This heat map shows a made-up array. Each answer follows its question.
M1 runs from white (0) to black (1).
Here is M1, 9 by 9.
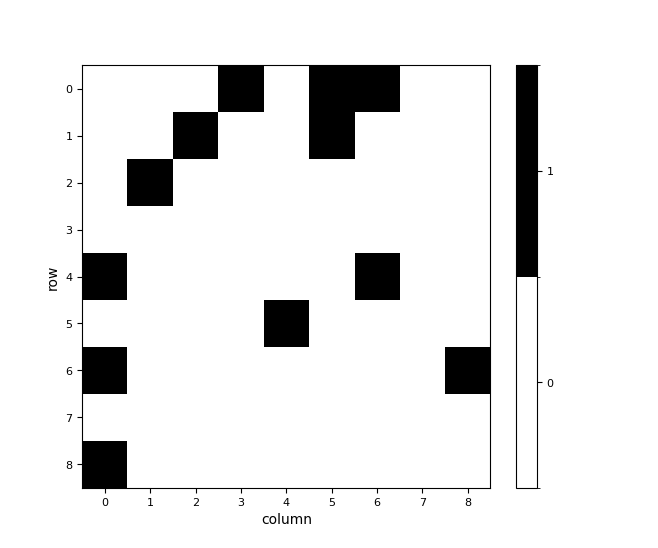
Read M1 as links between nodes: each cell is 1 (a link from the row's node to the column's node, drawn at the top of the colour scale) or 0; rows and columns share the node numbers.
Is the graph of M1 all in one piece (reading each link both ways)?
no
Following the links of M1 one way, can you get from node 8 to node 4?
yes
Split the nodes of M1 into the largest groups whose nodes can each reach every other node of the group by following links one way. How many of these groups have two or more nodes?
2
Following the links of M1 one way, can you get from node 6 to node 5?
yes
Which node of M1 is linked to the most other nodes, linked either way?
node 0
